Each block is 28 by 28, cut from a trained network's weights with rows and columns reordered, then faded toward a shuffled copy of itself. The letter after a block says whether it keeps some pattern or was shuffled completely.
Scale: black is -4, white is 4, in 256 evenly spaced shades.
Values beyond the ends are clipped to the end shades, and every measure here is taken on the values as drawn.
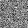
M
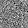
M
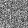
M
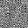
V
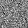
M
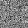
V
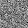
M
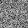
M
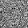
V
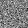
M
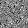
M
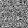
V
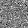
M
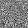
V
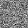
V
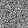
M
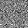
V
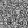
V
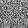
V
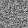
V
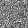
M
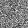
M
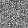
M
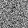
M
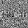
V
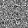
V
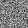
M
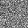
V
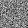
M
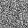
V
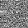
V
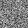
M
